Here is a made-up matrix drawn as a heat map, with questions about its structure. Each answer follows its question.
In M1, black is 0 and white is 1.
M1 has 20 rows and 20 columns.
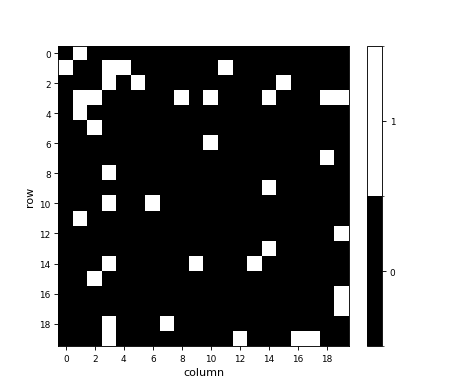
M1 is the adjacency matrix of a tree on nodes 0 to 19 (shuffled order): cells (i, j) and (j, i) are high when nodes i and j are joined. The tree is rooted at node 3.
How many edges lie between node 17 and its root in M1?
2
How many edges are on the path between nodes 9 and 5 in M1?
4
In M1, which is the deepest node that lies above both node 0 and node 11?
1
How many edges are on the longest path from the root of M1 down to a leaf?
2
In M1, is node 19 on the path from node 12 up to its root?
yes
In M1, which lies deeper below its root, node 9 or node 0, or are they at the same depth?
the same depth
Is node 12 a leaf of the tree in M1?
yes
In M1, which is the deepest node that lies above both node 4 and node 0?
1
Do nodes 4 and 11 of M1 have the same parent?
yes
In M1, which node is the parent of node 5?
2
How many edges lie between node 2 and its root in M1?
1
